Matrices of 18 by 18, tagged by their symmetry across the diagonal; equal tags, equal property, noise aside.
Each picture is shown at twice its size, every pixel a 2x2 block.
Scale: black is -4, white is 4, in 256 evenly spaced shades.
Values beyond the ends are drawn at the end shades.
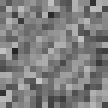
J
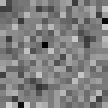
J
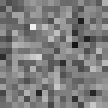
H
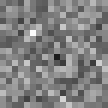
J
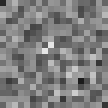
J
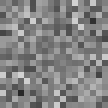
J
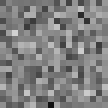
H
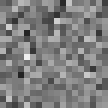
H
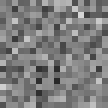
H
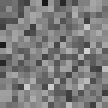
J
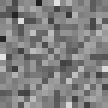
J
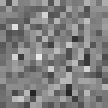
H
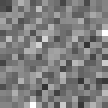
J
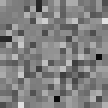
J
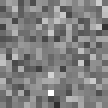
H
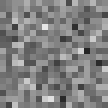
H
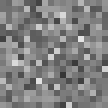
J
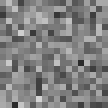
H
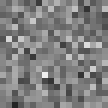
H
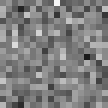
H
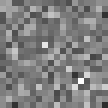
J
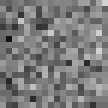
H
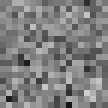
H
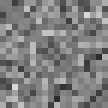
J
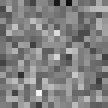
H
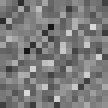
J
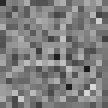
J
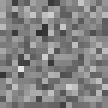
H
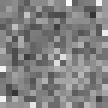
J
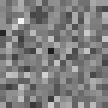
H
